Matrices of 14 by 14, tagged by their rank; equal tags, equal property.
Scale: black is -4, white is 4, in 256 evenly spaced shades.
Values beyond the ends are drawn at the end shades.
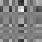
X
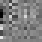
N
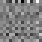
N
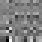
N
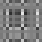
X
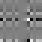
X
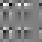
X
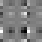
X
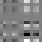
X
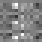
N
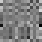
N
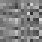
N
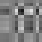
X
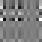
X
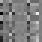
N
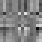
N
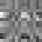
N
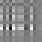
X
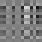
X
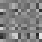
N
